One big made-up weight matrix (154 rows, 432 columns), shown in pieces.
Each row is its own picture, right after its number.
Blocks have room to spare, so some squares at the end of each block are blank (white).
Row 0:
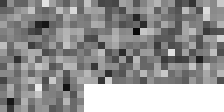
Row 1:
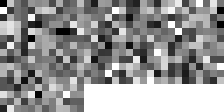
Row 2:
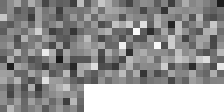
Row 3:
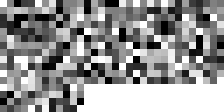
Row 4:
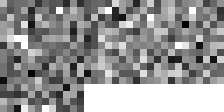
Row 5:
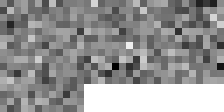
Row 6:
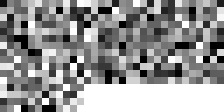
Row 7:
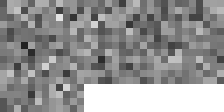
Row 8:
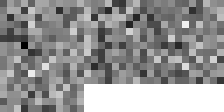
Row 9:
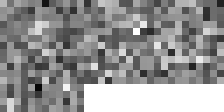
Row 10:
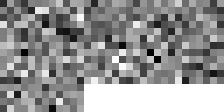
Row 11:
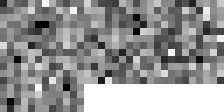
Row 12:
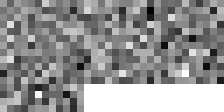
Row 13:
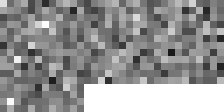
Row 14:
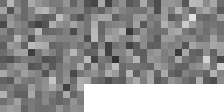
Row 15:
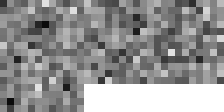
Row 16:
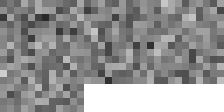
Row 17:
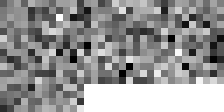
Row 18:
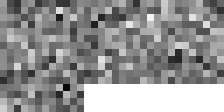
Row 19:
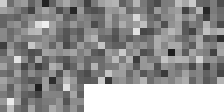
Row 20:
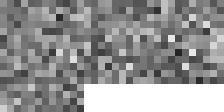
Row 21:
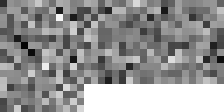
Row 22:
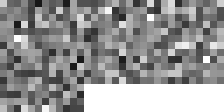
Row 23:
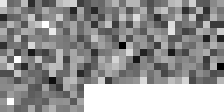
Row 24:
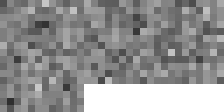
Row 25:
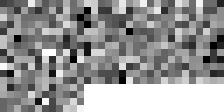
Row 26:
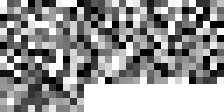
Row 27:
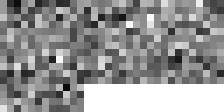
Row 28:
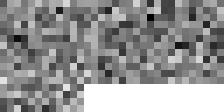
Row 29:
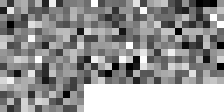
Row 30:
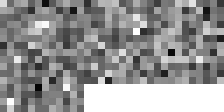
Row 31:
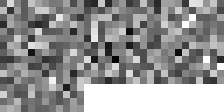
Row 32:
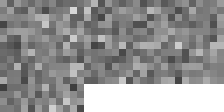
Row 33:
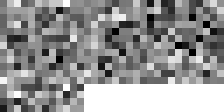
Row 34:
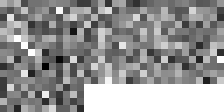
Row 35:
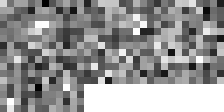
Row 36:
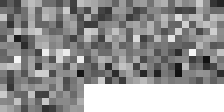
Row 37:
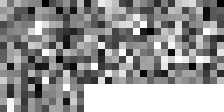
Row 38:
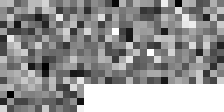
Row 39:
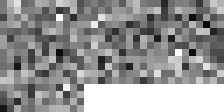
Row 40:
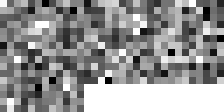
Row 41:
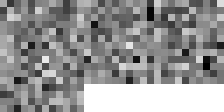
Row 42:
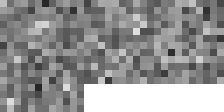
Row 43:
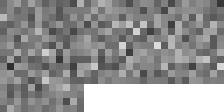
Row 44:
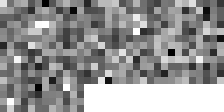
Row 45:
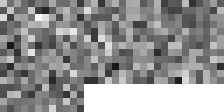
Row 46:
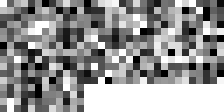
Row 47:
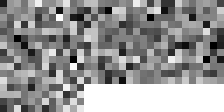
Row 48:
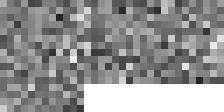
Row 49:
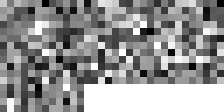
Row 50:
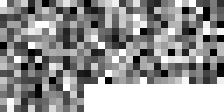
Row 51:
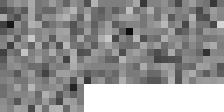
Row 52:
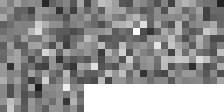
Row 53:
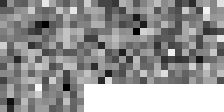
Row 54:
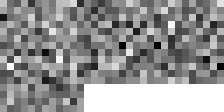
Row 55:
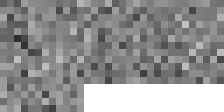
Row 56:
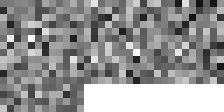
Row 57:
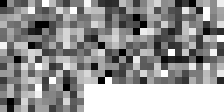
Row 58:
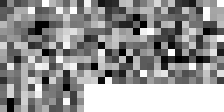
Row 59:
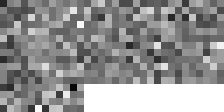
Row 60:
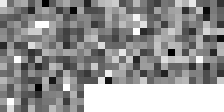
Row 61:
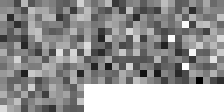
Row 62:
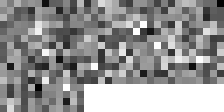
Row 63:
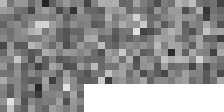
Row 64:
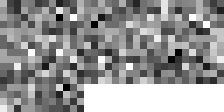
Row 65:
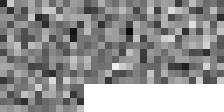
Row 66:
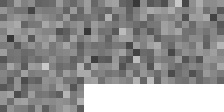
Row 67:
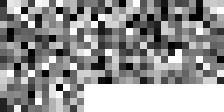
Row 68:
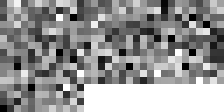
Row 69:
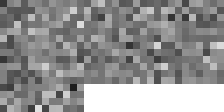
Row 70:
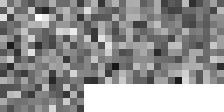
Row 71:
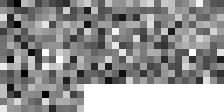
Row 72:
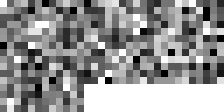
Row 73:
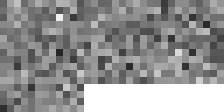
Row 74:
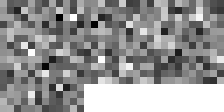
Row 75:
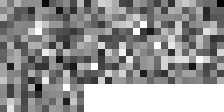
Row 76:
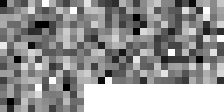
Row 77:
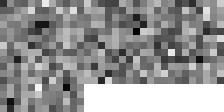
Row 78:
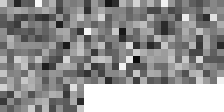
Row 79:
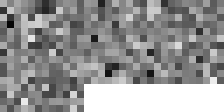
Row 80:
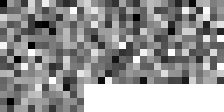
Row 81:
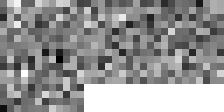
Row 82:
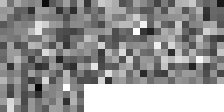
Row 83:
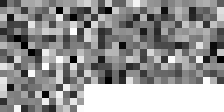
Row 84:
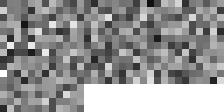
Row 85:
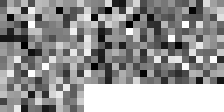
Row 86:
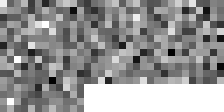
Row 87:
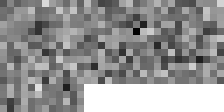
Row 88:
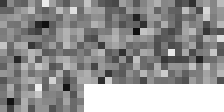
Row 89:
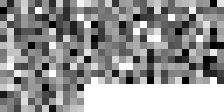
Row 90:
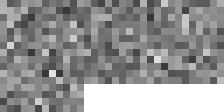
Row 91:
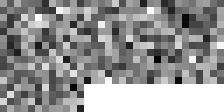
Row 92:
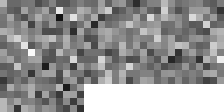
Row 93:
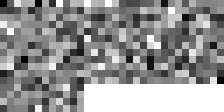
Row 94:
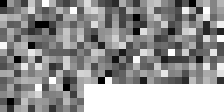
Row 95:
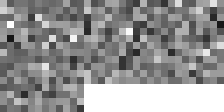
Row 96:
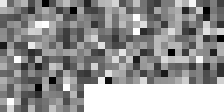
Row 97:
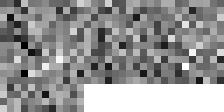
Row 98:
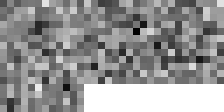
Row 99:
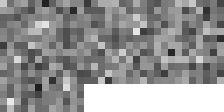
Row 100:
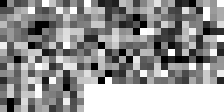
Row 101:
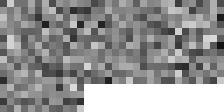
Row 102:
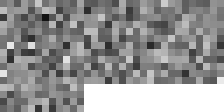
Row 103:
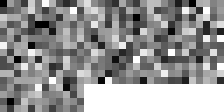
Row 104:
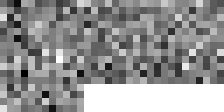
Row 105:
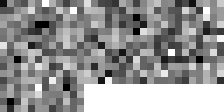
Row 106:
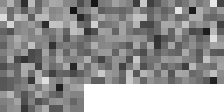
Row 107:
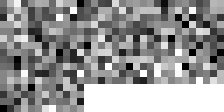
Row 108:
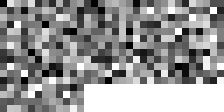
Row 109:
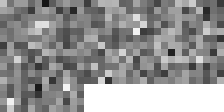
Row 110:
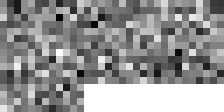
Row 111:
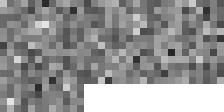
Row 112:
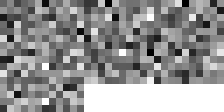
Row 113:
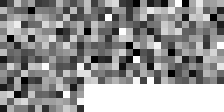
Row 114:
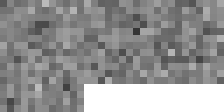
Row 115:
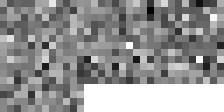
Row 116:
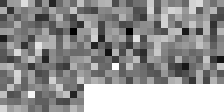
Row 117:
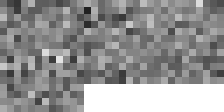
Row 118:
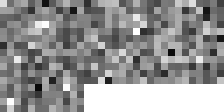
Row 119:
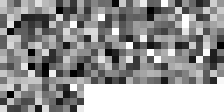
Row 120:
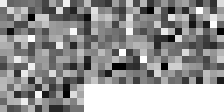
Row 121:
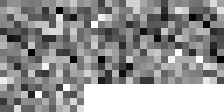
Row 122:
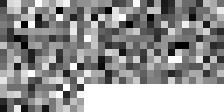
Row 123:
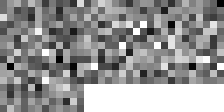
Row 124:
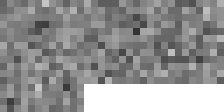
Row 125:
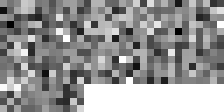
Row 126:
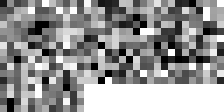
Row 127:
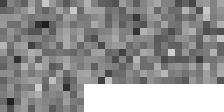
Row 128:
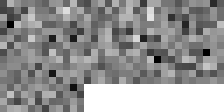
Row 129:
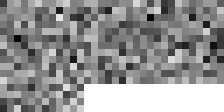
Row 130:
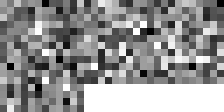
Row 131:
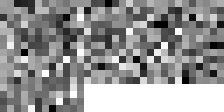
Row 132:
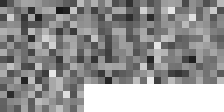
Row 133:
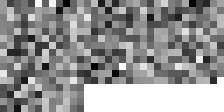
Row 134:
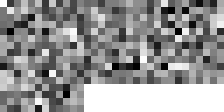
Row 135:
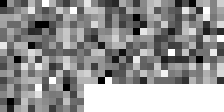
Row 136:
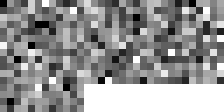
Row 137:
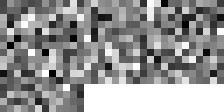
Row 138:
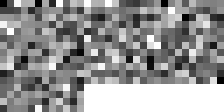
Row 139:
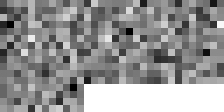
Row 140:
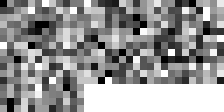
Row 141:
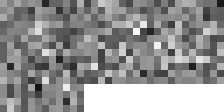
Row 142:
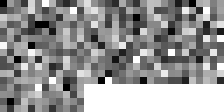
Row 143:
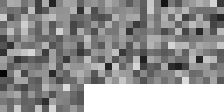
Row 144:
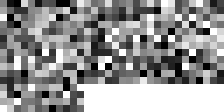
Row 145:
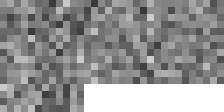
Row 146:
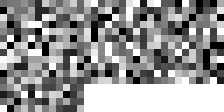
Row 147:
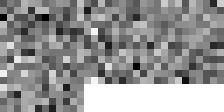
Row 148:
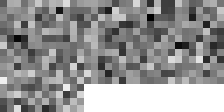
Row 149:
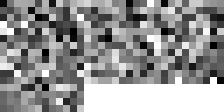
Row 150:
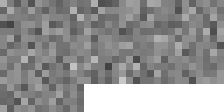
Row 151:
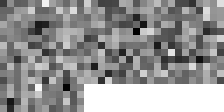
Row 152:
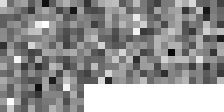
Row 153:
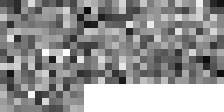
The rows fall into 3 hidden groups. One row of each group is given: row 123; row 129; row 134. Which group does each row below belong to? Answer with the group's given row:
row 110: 129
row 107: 129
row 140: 123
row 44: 123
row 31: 134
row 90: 134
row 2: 123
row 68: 129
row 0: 123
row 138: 134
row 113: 134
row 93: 134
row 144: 129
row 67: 129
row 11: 123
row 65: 134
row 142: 123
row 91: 134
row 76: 123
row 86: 123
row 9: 123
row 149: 134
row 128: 134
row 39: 129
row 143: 134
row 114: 123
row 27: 129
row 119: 134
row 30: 123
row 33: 129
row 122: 129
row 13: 123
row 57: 123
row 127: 123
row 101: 134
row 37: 123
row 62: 123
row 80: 123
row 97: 129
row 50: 123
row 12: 134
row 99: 123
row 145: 134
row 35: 123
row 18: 129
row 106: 134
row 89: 134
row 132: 134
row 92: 129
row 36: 129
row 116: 134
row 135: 123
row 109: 123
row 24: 123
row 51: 134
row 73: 129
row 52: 123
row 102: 134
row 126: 123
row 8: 129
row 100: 123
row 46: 123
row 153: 129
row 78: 134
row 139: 134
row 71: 129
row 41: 134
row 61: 129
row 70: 134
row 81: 129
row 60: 123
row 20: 129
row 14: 134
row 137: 134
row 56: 134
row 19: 123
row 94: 123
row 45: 134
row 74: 129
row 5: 134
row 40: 123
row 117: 129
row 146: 134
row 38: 134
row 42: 123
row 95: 134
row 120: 134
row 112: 134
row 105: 123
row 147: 134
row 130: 123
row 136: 123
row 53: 123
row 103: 123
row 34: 129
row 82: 123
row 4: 129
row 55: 129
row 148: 129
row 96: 123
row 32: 134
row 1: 134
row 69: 134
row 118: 123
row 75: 123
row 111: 123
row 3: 134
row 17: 129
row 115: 134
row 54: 123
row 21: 129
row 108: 134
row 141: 123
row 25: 129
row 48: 129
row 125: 134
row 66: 134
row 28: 129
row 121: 129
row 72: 123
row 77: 123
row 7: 129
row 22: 129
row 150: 134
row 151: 123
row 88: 123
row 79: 134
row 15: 123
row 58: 123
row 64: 129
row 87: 123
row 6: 129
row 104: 129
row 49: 123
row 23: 123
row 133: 134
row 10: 134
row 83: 129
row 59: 134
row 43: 123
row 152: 123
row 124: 123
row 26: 123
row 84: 134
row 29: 134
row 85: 129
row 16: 134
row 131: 134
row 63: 123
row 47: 129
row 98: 123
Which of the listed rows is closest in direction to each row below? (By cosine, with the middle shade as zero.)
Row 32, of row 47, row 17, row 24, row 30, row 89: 24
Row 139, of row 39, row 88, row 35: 88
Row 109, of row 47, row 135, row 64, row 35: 35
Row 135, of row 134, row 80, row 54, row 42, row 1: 80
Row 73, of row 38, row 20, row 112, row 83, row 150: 83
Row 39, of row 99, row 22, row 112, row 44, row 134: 134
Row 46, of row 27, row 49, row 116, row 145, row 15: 49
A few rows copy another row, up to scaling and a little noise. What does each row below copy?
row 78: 3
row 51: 139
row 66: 113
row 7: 67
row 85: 8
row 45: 70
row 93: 138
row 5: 29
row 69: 59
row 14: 31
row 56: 146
